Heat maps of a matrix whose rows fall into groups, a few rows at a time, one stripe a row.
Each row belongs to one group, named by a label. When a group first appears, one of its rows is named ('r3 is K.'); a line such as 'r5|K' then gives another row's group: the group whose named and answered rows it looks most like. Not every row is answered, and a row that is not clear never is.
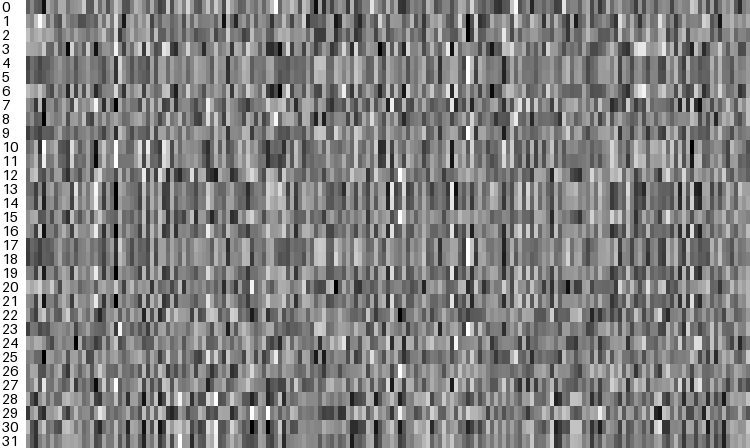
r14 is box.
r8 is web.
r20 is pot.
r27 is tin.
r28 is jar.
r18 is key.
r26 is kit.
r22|jar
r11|tin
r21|box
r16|box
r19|box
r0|web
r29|kit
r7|box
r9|key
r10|tin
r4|key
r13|box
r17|key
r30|jar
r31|jar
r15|kit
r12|kit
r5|key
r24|tin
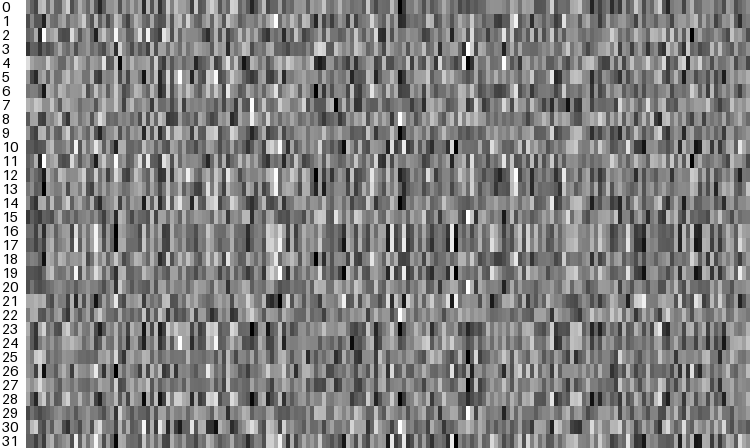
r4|pot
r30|kit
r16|box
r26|box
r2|tin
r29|key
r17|box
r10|box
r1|web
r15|key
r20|key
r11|tin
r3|key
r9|jar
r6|web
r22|kit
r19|box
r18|web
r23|jar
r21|tin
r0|jar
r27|pot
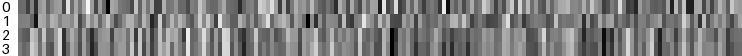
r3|jar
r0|box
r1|web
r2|jar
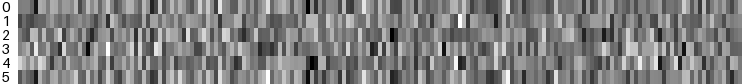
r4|pot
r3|tin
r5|web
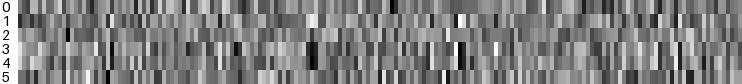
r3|pot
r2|tin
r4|pot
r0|jar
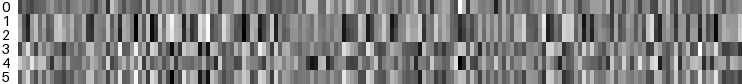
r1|jar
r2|jar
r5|kit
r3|kit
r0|key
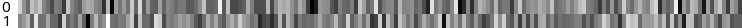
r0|pot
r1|tin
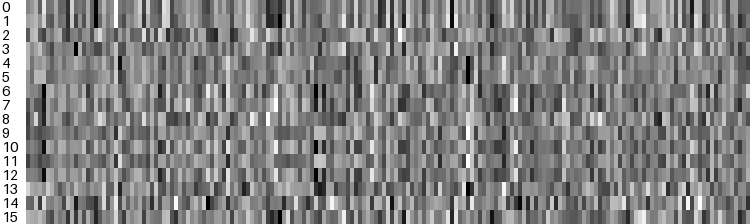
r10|web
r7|web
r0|tin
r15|tin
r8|kit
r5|pot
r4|pot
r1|tin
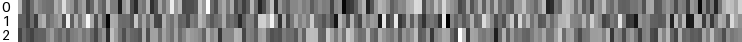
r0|jar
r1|box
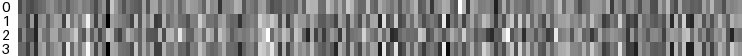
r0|key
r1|box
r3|box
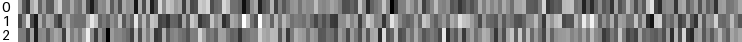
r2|box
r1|kit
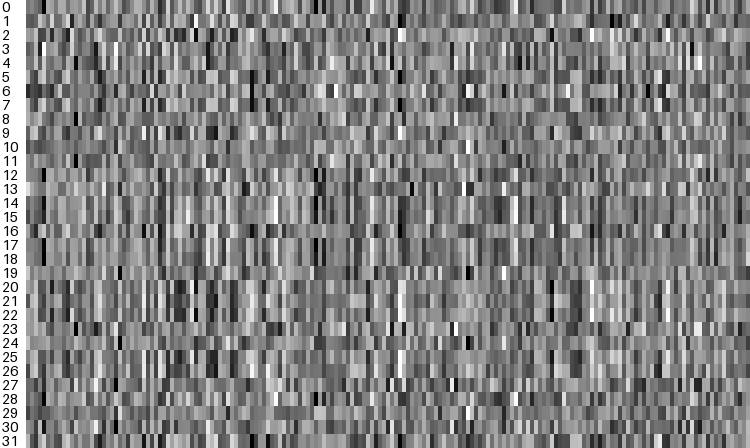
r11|tin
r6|key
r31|jar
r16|jar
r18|web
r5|jar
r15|web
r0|web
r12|web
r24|pot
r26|kit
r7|jar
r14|web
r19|pot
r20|kit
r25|kit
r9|kit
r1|jar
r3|tin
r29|key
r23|tin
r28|web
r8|tin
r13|pot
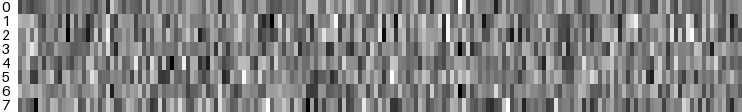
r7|web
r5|kit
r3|pot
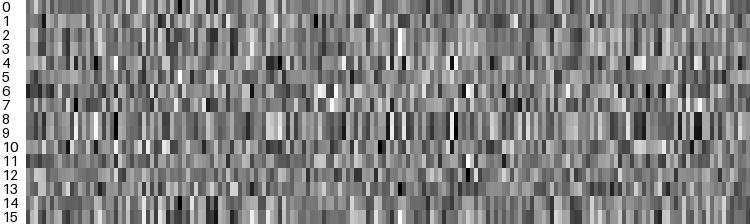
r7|tin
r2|kit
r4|tin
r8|box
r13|jar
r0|kit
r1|web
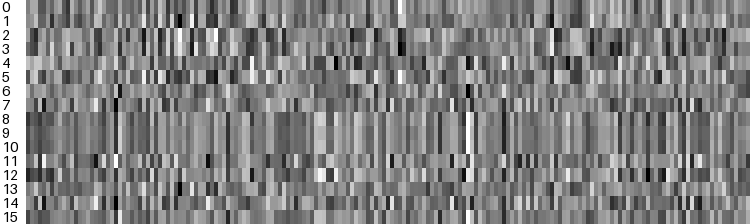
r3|jar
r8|key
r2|jar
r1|kit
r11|tin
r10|key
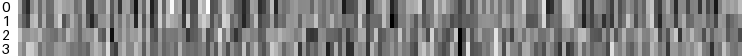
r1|jar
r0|jar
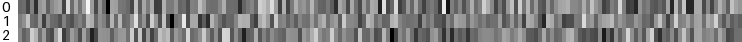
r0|box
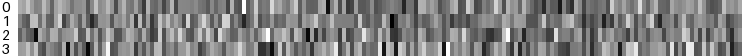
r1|jar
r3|tin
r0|pot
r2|web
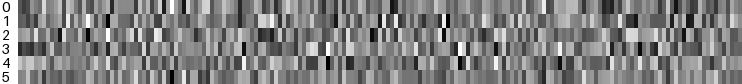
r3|key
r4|pot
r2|tin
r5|kit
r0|jar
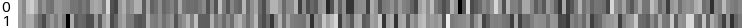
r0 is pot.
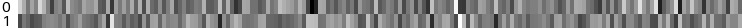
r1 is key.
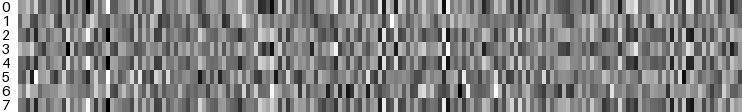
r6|pot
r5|tin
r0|tin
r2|box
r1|kit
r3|tin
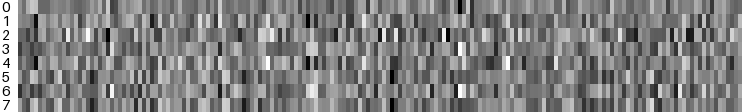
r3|key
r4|web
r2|box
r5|jar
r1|web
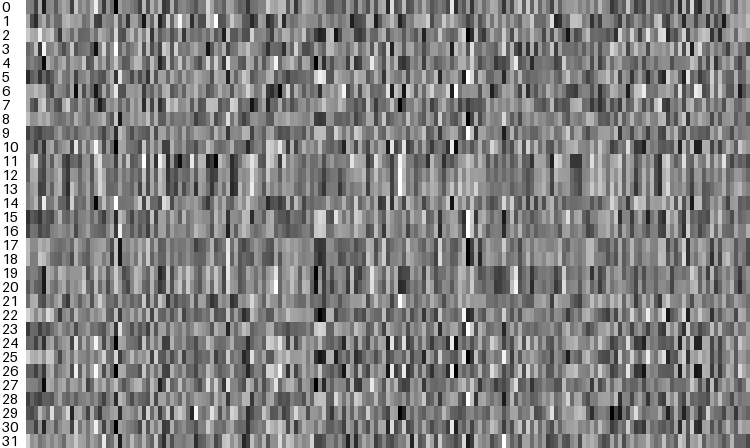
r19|web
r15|key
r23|key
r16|key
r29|jar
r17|pot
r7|jar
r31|pot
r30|box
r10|box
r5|key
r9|key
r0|box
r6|tin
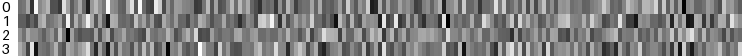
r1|box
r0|tin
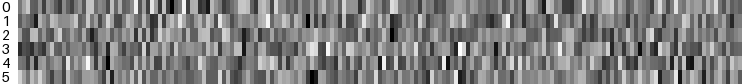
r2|jar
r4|box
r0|kit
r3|key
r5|pot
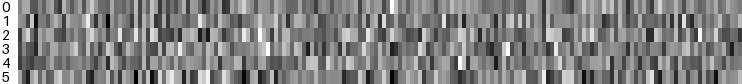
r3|web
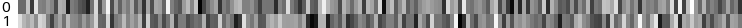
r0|tin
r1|pot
